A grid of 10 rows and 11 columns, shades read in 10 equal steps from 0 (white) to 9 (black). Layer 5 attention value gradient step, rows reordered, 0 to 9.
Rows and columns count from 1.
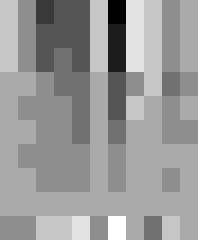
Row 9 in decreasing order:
3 3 3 3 3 3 3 3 3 3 3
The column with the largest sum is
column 7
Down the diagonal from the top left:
2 4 6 5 5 3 4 3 3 2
